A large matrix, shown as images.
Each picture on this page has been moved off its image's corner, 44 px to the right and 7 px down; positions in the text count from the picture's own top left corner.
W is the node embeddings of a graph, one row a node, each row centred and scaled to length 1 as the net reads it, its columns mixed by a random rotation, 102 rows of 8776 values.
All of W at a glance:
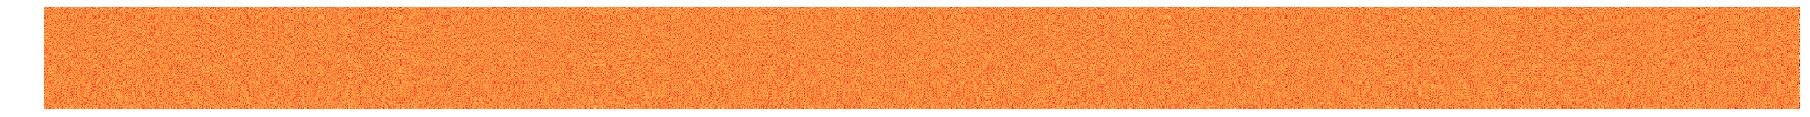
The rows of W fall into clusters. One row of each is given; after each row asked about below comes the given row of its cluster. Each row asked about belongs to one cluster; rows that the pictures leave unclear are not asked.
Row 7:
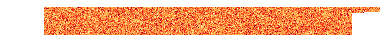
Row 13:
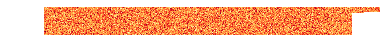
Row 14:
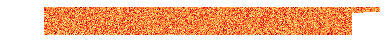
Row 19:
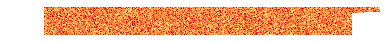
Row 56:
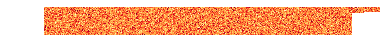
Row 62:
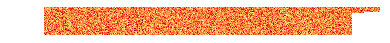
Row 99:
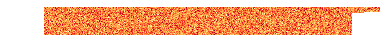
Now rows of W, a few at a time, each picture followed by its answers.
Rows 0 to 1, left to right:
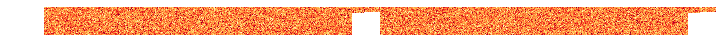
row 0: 7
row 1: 19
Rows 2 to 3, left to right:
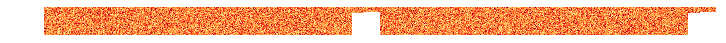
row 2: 13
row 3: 56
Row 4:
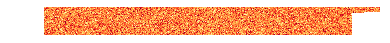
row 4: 7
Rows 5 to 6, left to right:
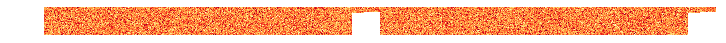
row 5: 13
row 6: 56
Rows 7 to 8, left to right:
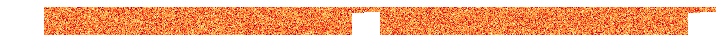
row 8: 19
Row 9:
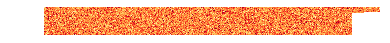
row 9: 19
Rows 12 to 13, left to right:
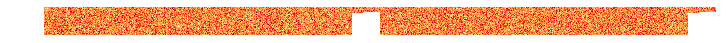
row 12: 62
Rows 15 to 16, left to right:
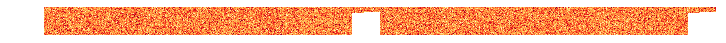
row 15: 62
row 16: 99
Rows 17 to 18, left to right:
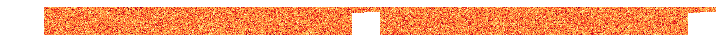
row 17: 7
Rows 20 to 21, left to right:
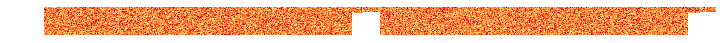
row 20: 14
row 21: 19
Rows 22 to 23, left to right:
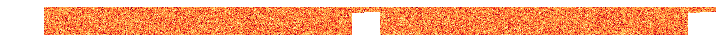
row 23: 14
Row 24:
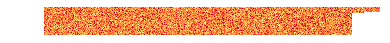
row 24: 56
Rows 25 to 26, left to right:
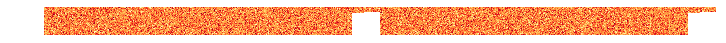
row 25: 19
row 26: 14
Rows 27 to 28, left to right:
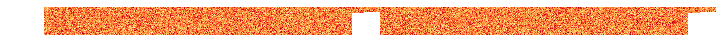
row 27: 62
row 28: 19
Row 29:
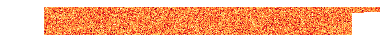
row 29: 13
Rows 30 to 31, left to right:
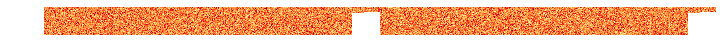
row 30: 13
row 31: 14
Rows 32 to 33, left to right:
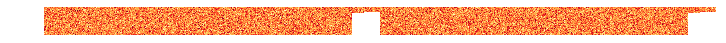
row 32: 56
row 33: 19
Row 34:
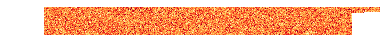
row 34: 7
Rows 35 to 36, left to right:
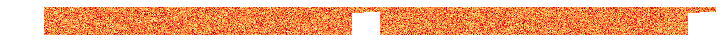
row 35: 99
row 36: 13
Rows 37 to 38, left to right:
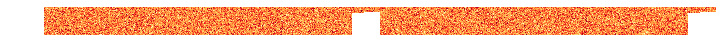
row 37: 62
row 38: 7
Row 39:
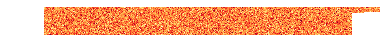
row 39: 19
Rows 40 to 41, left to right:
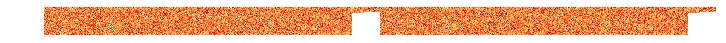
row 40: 99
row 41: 99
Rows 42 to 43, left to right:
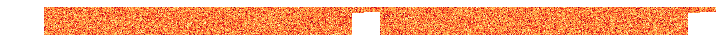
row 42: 56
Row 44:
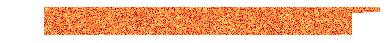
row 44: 62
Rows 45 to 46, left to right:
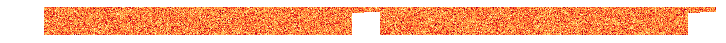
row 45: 19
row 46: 7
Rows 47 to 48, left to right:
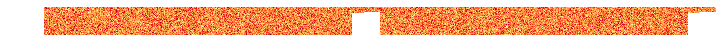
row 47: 7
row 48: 14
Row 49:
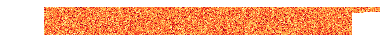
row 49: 14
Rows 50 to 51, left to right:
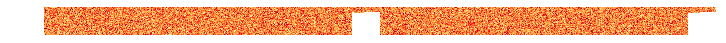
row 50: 14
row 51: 19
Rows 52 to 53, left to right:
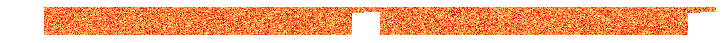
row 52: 56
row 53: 7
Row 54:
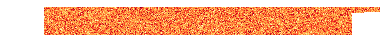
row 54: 7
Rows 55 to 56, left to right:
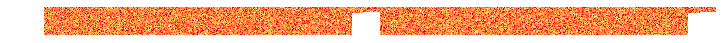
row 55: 99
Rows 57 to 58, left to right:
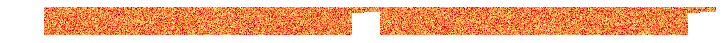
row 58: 7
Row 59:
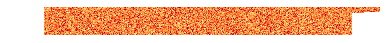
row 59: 62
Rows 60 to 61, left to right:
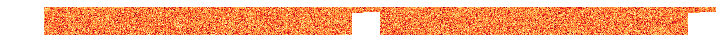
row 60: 62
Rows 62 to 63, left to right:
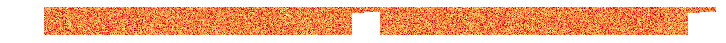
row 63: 13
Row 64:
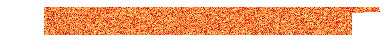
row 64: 19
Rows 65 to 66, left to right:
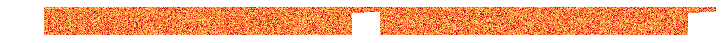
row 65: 62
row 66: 99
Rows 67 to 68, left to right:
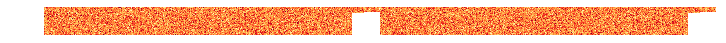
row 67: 19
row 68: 19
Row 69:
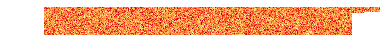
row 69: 7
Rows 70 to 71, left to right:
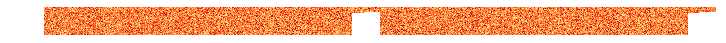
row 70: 99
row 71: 62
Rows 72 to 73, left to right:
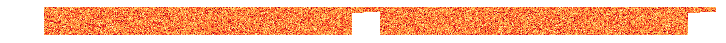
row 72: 99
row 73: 56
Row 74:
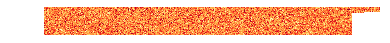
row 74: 7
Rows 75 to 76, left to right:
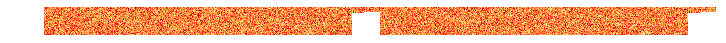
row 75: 7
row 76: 7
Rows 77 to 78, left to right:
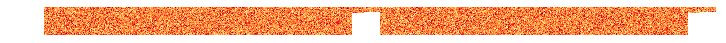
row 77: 19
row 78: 14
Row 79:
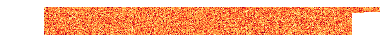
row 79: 19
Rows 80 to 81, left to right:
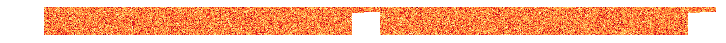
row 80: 19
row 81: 14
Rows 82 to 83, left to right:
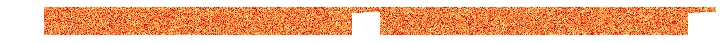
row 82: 13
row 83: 19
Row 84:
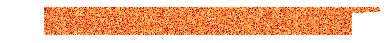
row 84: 14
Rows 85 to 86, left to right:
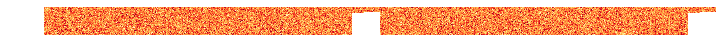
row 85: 62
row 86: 14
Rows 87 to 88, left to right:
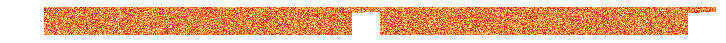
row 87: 14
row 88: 62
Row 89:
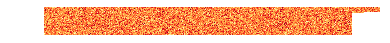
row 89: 14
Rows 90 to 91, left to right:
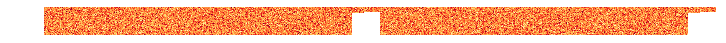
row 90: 56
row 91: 56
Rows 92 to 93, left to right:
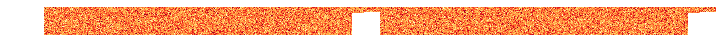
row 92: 99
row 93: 99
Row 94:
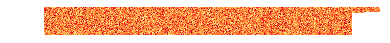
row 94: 14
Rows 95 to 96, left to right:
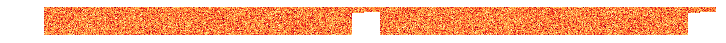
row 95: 56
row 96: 56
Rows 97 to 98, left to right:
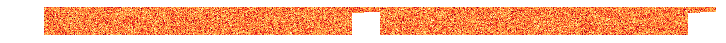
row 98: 7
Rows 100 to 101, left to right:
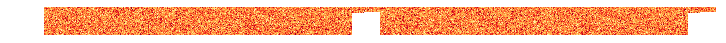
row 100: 7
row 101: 7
